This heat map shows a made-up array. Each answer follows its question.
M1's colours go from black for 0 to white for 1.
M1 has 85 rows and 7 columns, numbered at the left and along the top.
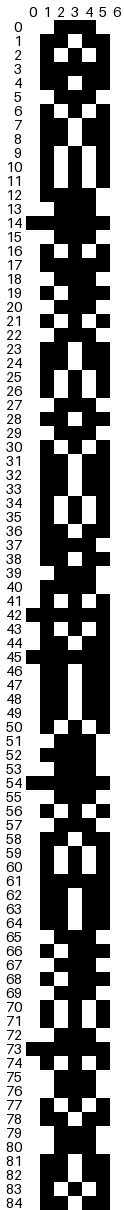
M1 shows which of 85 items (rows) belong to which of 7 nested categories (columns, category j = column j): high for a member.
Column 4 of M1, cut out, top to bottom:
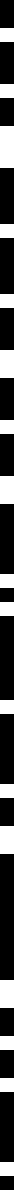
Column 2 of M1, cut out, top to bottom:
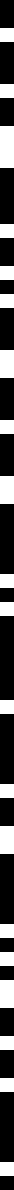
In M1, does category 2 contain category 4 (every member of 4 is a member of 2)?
yes
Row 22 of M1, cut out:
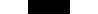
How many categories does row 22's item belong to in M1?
4
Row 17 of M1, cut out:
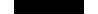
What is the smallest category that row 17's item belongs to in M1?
0
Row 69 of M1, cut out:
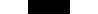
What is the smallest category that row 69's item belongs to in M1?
1
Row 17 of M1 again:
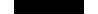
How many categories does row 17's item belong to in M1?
2
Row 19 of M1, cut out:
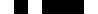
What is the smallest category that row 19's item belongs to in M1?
2
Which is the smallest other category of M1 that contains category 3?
0
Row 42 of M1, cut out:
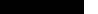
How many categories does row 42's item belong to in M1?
1
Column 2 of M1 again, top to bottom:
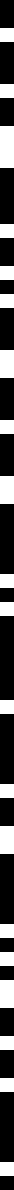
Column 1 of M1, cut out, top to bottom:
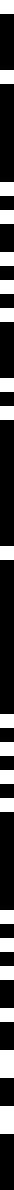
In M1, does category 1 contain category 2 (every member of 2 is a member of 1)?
no
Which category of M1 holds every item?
6
